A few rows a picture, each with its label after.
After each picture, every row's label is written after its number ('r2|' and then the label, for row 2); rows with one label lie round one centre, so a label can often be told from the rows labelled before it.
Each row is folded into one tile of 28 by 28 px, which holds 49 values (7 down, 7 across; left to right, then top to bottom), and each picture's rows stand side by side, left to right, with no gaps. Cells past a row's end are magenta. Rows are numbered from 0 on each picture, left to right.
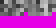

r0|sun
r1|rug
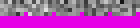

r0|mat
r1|mat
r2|rug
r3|sun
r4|rug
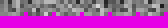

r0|rug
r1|sun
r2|mat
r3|rug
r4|rug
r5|rug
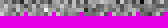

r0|mat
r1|mat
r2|mat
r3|sun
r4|mat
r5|sun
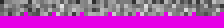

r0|sun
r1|sun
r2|mat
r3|rug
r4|mat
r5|mat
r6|mat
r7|sun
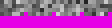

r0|sun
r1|rug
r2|mat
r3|sun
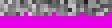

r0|mat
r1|mat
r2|rug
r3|sun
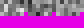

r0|mat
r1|sun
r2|mat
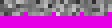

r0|sun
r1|rug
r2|mat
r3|rug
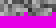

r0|mat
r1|sun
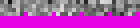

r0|rug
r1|mat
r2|mat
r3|sun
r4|sun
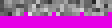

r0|sun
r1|mat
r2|mat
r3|rug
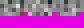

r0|rug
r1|mat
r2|rug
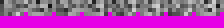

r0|sun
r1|rug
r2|sun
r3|rug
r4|sun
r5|rug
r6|sun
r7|rug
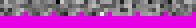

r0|sun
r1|sun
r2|sun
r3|sun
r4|rug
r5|rug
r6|sun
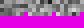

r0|sun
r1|mat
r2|mat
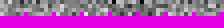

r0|mat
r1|rug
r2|mat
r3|mat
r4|sun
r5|sun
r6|mat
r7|rug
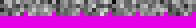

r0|sun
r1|mat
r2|sun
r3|sun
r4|sun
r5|mat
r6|sun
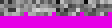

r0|rug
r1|mat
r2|sun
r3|sun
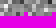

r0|mat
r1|mat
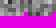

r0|rug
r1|sun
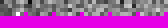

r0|sun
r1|sun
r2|rug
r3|mat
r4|rug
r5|mat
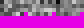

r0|sun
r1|mat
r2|sun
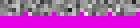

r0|rug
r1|mat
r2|rug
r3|mat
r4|mat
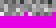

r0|mat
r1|mat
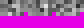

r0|rug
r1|rug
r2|rug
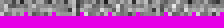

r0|mat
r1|mat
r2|rug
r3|mat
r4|mat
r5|rug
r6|mat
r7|mat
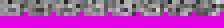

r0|rug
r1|rug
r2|rug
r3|rug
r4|rug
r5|rug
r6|sun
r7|sun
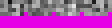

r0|rug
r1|sun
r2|rug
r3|rug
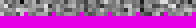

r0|mat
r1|rug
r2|rug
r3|sun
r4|rug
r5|sun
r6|mat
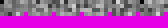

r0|sun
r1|rug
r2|rug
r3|rug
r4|sun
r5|sun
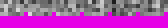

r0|mat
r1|mat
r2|rug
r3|rug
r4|sun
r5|rug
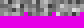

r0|rug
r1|rug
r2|mat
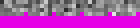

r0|sun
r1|rug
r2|rug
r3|rug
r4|mat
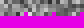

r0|mat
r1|mat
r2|sun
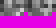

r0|sun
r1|sun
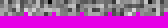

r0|rug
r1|mat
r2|rug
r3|rug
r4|sun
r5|rug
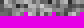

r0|sun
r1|mat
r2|sun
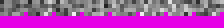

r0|sun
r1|sun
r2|sun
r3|rug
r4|mat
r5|mat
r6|mat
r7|sun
